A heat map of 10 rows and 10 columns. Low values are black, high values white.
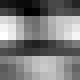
Stripes: horizontal, repeating 2 times. Lone odd cells: none. Calmest part: bottom middle. Average level on the scale: 50%. Ninth with the lowest average: top middle.
